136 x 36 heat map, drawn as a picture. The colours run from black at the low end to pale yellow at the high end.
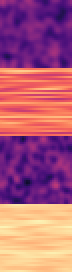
It is made of 4 by 1 panels. Panel 1,1: low, blotchy. Panel 2,1: high, streaked across. Panel 3,1: low, blotchy. Panel 4,1: very high, streaked across, faint in contrast.
